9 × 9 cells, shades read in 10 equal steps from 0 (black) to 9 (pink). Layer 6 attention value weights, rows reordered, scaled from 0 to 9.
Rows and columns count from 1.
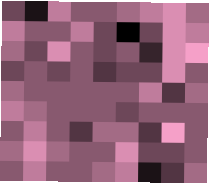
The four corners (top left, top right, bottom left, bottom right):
4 6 5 6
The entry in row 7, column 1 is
5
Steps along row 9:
up down same up up down up up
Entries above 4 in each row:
7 6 6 4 8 8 7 7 7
